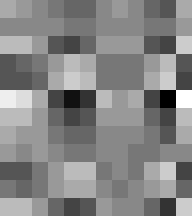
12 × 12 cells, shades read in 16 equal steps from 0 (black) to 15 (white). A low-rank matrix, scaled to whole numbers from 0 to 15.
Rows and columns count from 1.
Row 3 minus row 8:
1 2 0 -2 -2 0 1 1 1 -2 -1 2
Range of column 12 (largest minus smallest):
11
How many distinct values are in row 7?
5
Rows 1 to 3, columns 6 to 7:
6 8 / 7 8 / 6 9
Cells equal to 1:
1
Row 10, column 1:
5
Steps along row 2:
same same same down same up same same down same up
